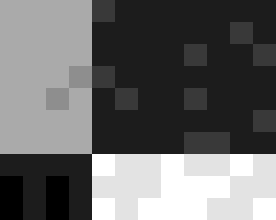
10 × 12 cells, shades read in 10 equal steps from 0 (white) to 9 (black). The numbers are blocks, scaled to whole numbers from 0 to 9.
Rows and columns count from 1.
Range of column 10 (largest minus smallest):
8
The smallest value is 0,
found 11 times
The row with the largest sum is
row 4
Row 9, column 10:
0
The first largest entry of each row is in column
6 5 5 6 5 5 5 1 1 1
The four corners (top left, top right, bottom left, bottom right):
3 8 9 0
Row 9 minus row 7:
6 5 6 5 -7 -7 -7 -8 -7 -7 -7 -7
